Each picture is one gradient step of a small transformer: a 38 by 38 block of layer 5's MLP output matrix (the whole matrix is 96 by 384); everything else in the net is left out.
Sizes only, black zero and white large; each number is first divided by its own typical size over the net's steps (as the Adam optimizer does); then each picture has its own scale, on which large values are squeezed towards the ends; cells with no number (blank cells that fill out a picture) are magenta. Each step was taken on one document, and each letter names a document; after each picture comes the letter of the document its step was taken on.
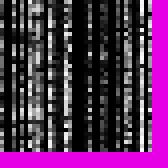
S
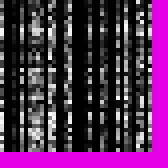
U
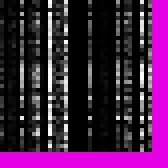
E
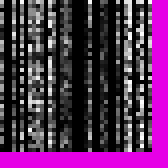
S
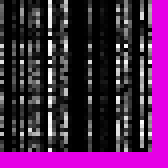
E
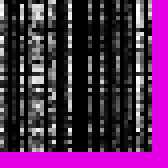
U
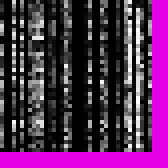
S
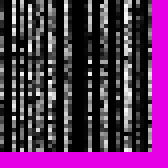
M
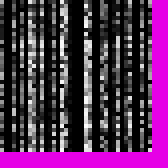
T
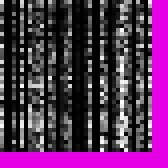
S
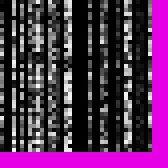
M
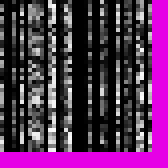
U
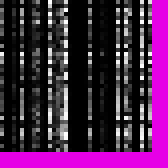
E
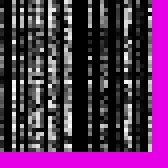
M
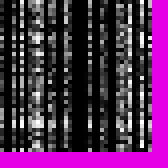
S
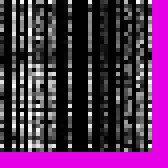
S
